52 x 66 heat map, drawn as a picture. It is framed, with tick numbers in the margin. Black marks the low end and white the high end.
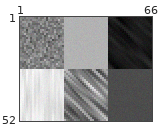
It is made of 2 by 3 panels. Panel 1,1: middling, fine-grained. Panel 1,2: high, flat. Panel 1,3: very low, slanting down to the right, faint in contrast. Panel 2,1: very high, streaked downward, faint in contrast. Panel 2,2: middling, slanting down to the right, strong in contrast. Panel 2,3: low, flat.
